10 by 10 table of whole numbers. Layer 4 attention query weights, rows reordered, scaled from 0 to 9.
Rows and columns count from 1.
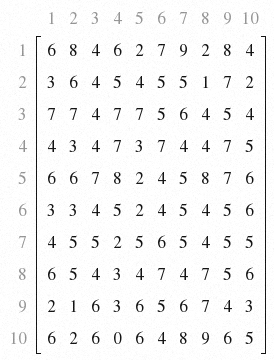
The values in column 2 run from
1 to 8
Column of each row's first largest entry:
7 9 1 4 4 10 6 6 8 8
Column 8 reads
2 1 4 4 8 4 4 7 7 9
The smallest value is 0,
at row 10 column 4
